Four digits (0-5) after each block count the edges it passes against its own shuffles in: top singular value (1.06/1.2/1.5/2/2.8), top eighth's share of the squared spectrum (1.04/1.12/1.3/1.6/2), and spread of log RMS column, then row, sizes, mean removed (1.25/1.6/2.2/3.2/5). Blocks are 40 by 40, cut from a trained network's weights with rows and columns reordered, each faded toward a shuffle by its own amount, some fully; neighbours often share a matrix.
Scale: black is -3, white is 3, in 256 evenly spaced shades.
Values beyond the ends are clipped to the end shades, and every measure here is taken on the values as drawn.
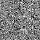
2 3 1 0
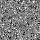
0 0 0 1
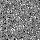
0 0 0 0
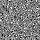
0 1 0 0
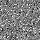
0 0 0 0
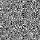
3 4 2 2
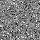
0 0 0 0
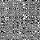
2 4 2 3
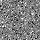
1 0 0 0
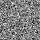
1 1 0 0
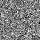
0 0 0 0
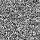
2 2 0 0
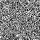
1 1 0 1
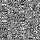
3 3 1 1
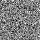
1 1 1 0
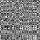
4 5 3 3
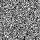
1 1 0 0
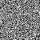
1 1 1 0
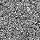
2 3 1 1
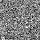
1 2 0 0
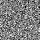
2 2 0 0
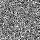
1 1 0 0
